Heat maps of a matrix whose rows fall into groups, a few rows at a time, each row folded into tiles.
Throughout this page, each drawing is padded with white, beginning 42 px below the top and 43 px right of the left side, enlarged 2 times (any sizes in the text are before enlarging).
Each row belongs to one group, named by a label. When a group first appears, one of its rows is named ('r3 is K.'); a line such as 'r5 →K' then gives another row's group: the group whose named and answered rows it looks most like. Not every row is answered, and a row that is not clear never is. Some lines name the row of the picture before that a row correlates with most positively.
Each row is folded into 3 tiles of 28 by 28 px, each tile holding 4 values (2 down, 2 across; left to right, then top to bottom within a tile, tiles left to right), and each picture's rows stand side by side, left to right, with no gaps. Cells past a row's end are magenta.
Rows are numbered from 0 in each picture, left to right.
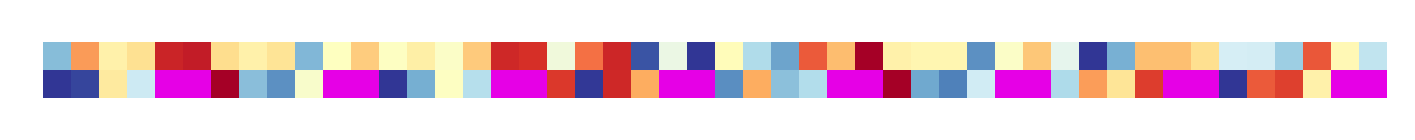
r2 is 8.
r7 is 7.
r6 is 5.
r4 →8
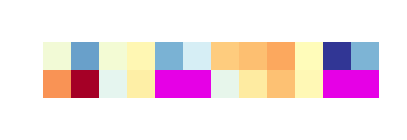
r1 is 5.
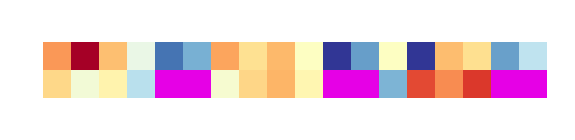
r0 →5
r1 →5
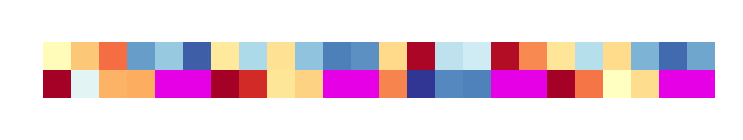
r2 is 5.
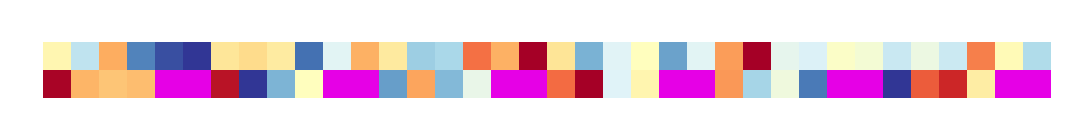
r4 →5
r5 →7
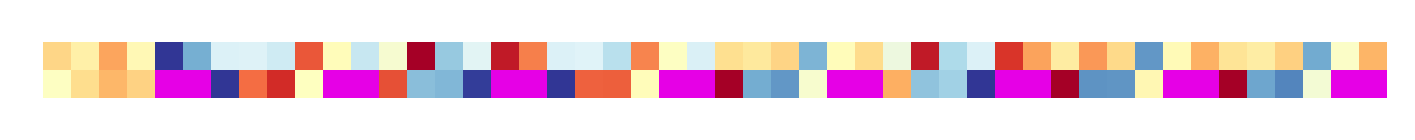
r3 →7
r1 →7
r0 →5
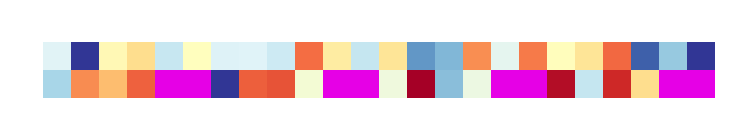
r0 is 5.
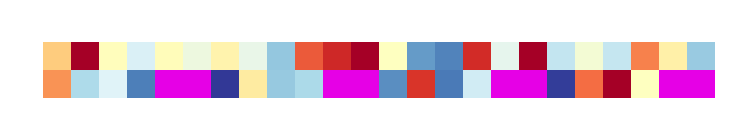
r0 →5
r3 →7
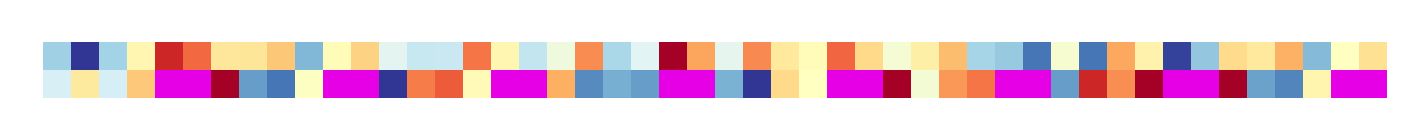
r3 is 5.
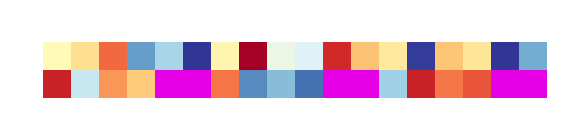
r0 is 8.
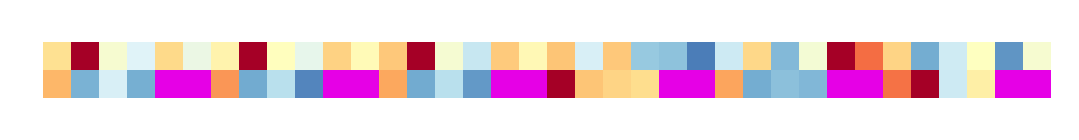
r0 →5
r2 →5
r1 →5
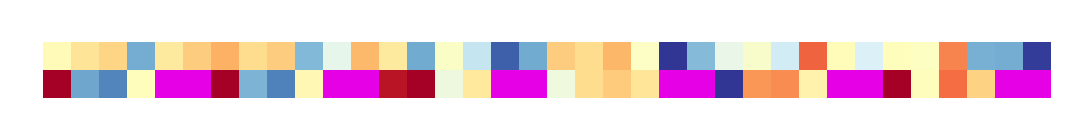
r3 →5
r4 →7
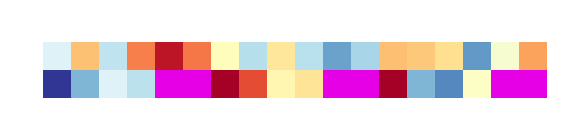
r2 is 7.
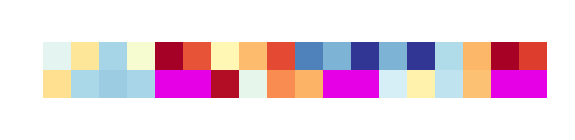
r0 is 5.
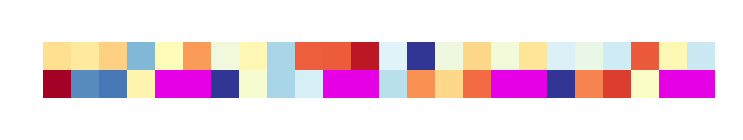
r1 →8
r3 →7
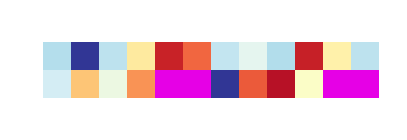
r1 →7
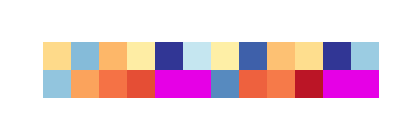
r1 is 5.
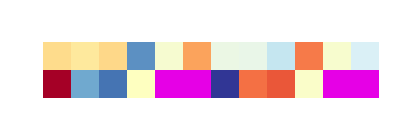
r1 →7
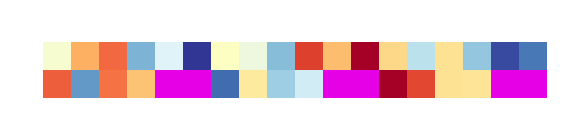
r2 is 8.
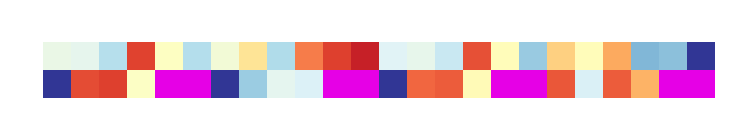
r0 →7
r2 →7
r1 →8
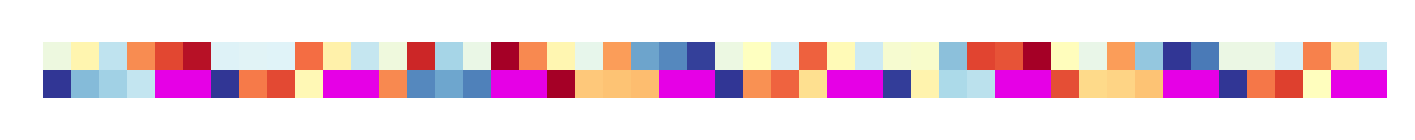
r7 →7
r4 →7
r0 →8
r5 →8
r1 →7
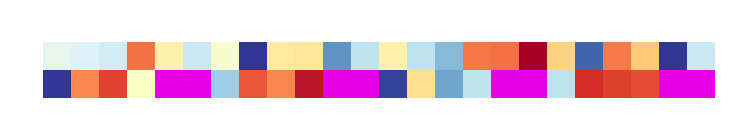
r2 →8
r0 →7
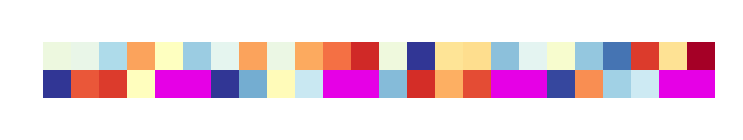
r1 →8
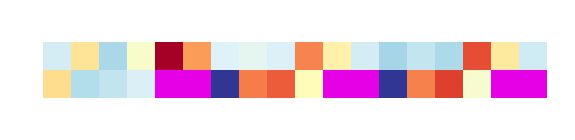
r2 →7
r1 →7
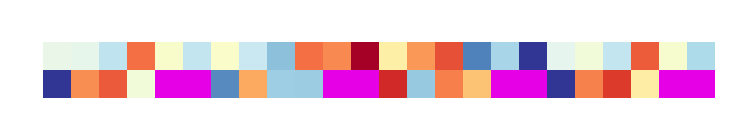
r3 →7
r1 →8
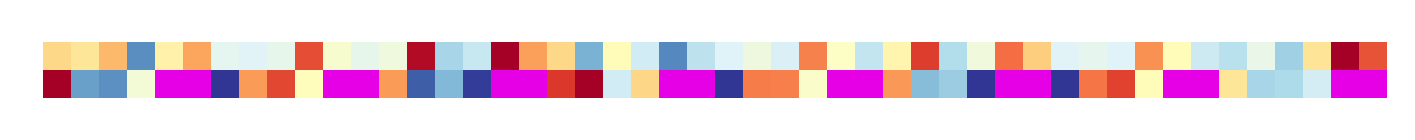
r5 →5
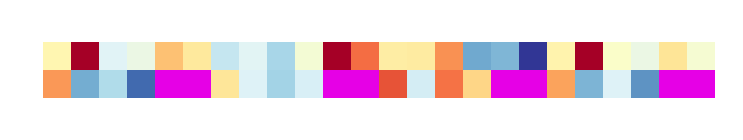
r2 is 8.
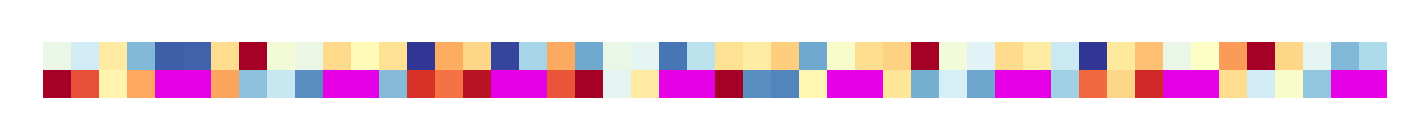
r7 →5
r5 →5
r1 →5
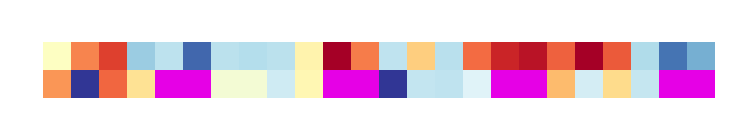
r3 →5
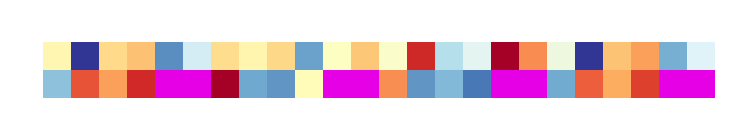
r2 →5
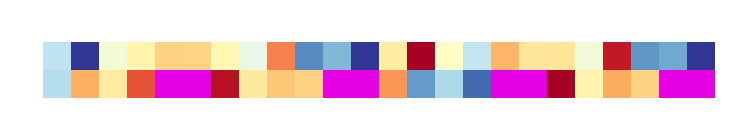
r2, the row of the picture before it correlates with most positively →2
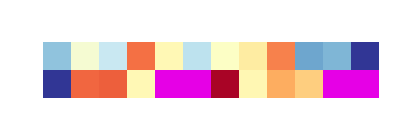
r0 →7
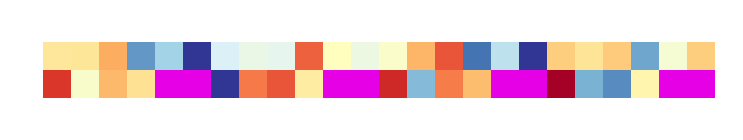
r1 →7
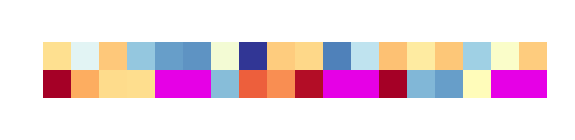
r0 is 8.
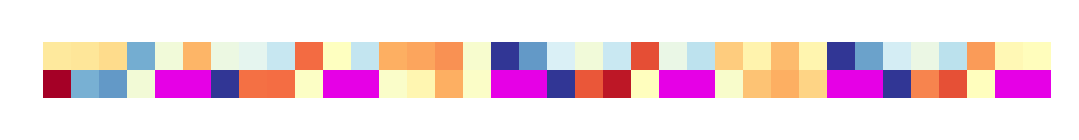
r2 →5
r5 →7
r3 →7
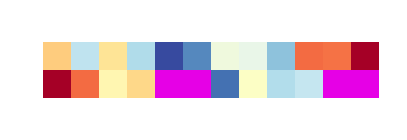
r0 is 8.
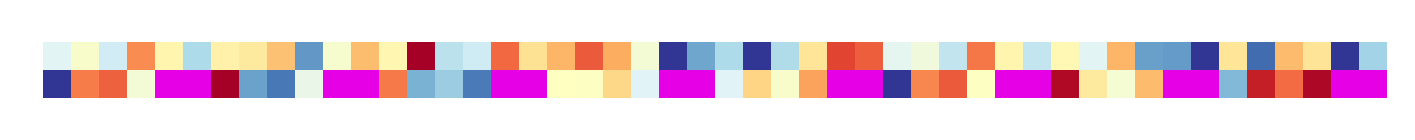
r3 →5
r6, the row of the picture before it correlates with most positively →0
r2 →5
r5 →7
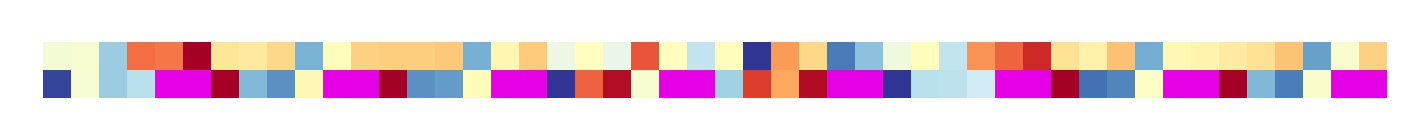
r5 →8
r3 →7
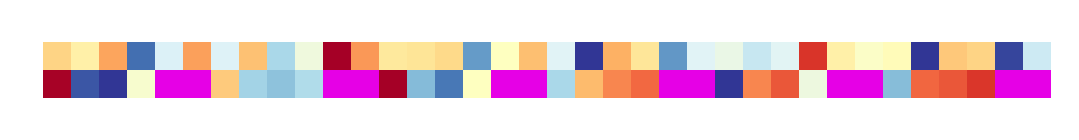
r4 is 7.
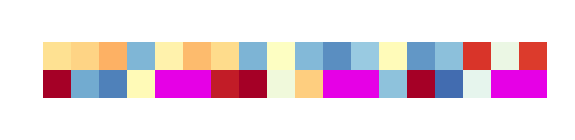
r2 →8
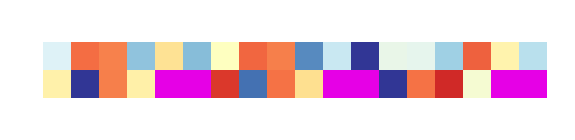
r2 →7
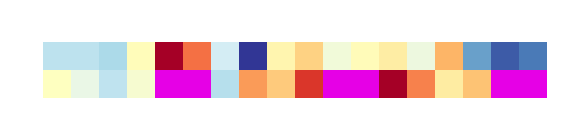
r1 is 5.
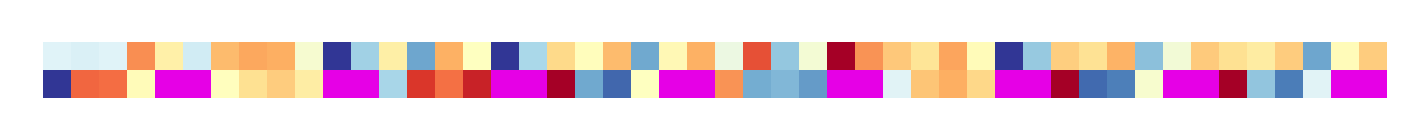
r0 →7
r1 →5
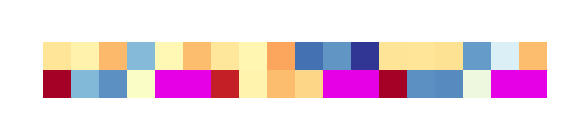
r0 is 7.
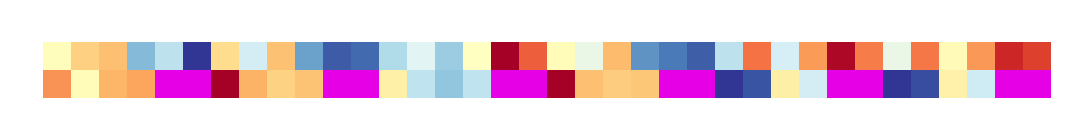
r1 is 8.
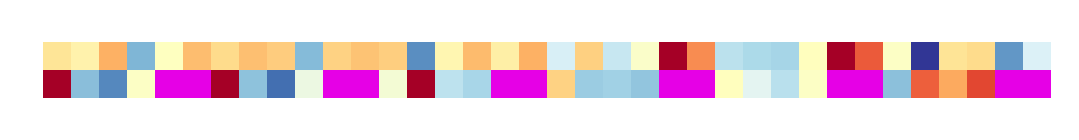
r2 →8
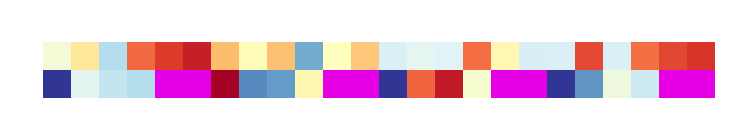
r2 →7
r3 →8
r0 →8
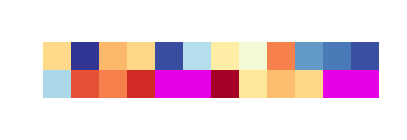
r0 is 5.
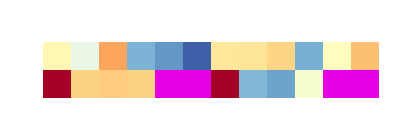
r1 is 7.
